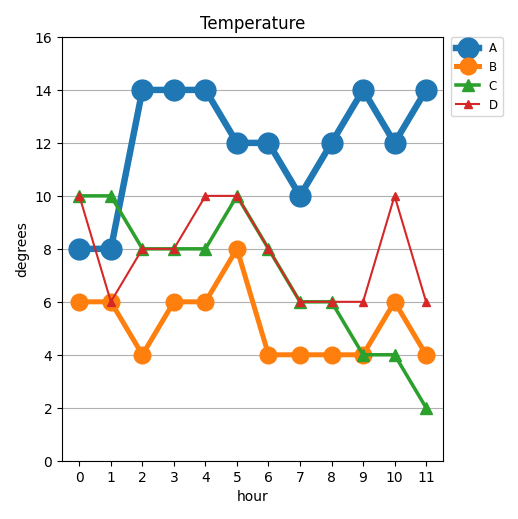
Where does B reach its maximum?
5
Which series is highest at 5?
A
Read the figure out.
Title: Temperature
x-axis: hour, ticks 0 1 2 3 4 5 6 7 8 9 10 11
y-axis: degrees, ticks 0 2 4 6 8 10 12 14 16
Legend: A, B, C, D
Values:
A: 8 8 14 14 14 12 12 10 12 14 12 14
B: 6 6 4 6 6 8 4 4 4 4 6 4
C: 10 10 8 8 8 10 8 6 6 4 4 2
D: 10 6 8 8 10 10 8 6 6 6 10 6
